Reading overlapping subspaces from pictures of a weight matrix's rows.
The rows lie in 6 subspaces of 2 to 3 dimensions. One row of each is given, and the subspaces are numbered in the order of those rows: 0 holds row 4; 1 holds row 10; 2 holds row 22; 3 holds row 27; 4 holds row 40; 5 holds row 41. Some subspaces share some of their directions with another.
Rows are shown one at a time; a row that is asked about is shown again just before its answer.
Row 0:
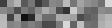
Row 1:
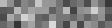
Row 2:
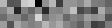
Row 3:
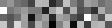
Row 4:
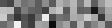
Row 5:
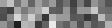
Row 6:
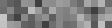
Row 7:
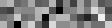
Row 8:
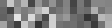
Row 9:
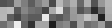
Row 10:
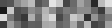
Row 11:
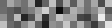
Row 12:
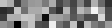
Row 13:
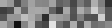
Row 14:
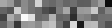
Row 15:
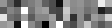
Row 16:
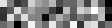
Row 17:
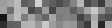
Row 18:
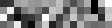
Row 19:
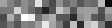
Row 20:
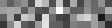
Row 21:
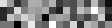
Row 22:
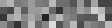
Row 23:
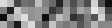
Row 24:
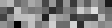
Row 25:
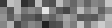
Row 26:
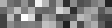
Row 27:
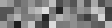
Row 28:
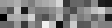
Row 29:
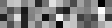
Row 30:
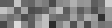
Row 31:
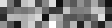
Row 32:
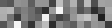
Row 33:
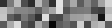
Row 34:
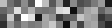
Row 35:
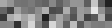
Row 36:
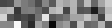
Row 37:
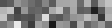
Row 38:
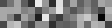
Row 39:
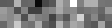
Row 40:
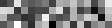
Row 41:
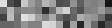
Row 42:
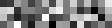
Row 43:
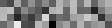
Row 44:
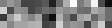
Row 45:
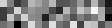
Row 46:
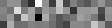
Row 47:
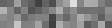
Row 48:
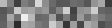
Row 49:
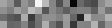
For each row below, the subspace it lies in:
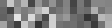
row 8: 0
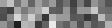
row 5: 0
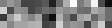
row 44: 1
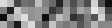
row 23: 1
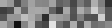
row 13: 4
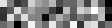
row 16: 0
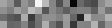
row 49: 1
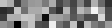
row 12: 4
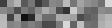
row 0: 5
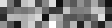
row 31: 5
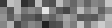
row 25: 5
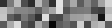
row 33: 5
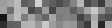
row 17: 4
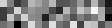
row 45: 0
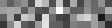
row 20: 2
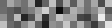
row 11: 3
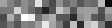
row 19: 3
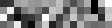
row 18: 1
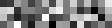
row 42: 3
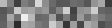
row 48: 2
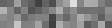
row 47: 1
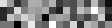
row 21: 0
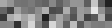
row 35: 1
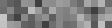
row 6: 4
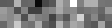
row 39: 1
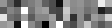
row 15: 2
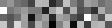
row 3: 1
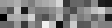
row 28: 2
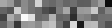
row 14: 3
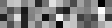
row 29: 2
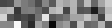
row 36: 4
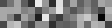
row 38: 5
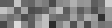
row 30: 4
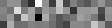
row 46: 5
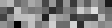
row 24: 3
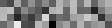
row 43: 0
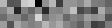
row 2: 5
